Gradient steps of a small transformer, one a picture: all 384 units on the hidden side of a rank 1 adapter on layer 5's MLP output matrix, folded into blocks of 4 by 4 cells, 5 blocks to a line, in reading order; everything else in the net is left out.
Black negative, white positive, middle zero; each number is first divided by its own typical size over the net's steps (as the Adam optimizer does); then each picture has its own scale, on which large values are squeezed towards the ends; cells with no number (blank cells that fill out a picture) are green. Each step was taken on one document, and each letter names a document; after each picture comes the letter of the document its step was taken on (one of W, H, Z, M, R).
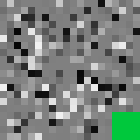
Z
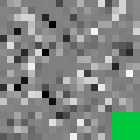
Z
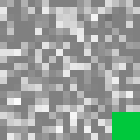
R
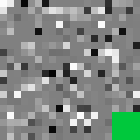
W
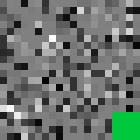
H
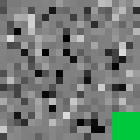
Z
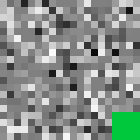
W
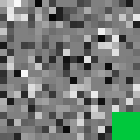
W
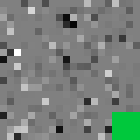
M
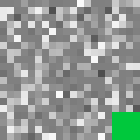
H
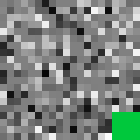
H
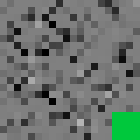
Z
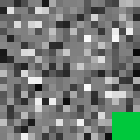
H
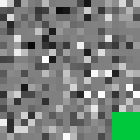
W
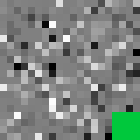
Z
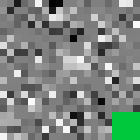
W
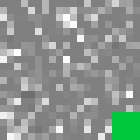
M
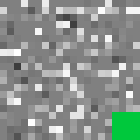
M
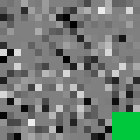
M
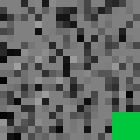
M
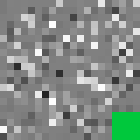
Z
